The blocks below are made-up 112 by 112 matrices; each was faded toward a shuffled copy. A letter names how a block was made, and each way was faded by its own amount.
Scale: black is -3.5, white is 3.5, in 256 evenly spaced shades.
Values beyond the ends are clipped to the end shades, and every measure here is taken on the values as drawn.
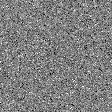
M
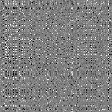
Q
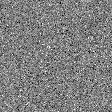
M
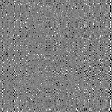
Q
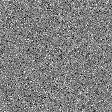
M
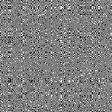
Q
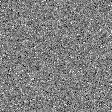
M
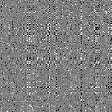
Q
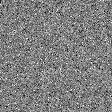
M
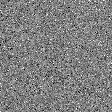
M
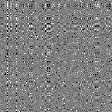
Q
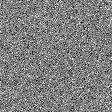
M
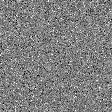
M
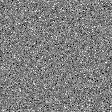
M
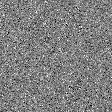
M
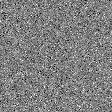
M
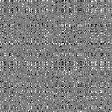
Q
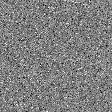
M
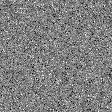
M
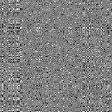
Q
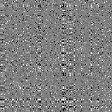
Q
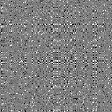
Q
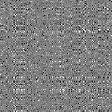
Q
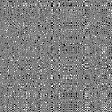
Q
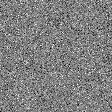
M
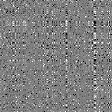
Q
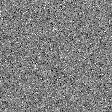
M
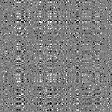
Q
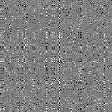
Q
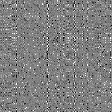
Q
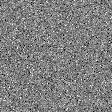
M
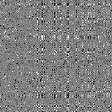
Q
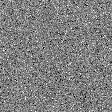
M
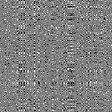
Q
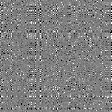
Q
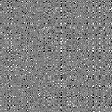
Q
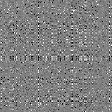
Q
